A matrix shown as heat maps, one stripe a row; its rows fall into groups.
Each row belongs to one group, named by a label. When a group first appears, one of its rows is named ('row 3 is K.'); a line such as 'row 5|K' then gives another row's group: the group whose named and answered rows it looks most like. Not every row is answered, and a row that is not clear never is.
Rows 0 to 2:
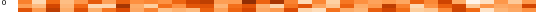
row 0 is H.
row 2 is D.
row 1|D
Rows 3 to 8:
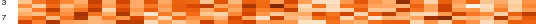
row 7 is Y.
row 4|H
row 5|H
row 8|D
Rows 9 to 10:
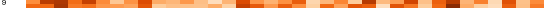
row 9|Y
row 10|Y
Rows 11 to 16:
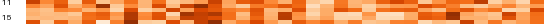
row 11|D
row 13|D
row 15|H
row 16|D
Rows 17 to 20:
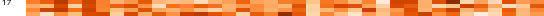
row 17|Y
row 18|D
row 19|Y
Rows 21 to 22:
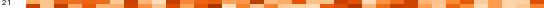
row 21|D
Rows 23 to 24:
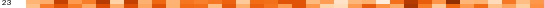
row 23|H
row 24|H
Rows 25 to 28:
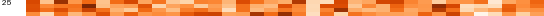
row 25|D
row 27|Y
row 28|H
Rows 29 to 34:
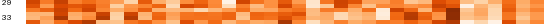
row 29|Y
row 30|Y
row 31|Y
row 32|H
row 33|H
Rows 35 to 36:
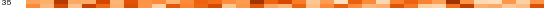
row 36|D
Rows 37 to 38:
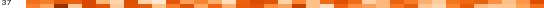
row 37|D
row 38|D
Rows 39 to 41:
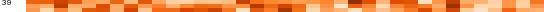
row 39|Y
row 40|H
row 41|H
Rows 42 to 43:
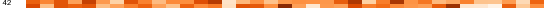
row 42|D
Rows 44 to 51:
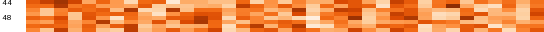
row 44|Y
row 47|D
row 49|H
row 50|D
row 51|D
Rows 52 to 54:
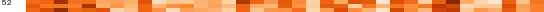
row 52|Y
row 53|Y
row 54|Y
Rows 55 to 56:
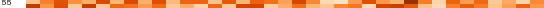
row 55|H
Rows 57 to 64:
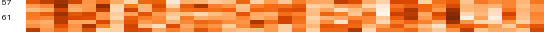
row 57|Y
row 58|H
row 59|H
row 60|Y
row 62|H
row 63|D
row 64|D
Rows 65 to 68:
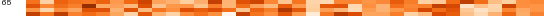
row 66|Y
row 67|H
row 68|Y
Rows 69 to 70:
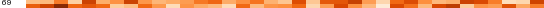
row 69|D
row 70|Y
